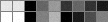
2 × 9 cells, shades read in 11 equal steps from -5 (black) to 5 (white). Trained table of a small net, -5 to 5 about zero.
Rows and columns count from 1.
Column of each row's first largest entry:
1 1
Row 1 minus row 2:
-1 -1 0 -1 -1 2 3 -1 -4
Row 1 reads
4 4 -5 -1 1 -3 -1 -3 -4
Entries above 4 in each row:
0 2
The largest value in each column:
5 5 -5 0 2 -3 -1 -2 0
